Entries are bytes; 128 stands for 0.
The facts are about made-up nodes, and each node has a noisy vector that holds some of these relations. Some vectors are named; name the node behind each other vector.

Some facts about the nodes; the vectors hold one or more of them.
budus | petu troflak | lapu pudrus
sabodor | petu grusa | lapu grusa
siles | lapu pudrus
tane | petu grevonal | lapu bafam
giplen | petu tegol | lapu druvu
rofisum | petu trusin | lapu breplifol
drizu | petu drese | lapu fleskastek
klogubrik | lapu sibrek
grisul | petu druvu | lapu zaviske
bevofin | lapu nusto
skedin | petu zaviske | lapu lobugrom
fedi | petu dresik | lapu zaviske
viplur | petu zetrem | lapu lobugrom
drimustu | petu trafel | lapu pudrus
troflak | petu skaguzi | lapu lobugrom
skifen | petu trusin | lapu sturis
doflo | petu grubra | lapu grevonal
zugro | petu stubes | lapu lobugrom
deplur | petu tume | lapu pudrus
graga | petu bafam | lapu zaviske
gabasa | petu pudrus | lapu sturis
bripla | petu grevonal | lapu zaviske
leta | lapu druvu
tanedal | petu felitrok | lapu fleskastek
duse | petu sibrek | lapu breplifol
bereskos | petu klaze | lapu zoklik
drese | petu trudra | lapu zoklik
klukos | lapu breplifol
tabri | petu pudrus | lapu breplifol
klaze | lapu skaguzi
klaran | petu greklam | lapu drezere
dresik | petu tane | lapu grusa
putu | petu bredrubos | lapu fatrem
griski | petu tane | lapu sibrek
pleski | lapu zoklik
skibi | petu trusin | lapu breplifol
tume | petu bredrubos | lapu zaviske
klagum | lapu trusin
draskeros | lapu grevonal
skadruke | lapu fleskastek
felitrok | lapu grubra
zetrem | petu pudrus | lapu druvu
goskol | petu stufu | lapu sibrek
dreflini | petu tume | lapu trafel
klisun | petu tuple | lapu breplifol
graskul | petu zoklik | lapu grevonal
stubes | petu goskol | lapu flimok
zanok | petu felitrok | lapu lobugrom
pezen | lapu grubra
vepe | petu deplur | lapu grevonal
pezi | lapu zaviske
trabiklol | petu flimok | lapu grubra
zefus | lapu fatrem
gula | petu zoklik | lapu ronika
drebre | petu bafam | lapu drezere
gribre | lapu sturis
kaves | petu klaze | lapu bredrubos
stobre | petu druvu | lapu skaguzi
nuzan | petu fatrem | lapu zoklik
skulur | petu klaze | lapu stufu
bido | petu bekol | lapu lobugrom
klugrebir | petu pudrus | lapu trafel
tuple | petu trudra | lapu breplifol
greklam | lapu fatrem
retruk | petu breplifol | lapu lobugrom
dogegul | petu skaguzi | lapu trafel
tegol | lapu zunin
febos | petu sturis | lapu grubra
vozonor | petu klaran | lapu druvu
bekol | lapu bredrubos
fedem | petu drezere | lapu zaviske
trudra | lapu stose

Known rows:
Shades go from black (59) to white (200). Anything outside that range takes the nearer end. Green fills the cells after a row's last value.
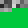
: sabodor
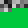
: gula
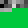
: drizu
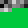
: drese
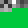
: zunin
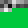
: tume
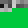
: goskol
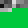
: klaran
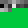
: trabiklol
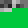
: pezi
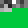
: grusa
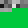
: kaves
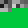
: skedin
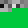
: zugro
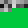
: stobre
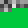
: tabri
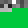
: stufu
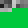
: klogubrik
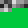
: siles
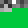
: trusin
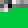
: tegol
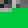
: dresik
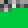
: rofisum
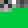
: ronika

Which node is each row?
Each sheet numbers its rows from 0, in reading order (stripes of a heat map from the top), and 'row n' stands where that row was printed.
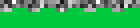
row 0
trafel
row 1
duse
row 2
tanedal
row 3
pudrus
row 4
giplen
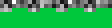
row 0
sturis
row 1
griski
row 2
zoklik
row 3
tane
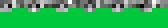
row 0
breplifol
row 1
fedem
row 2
druvu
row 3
klukos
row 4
stubes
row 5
doflo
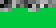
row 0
nuzan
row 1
retruk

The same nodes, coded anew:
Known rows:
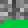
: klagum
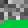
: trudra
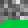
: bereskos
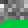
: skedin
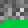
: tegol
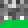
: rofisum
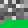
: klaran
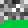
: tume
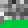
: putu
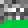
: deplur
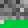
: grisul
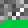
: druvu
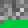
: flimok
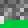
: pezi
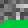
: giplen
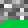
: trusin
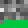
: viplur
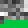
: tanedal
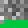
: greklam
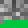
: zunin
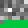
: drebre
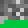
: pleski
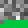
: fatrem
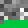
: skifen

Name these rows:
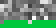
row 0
lobugrom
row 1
drese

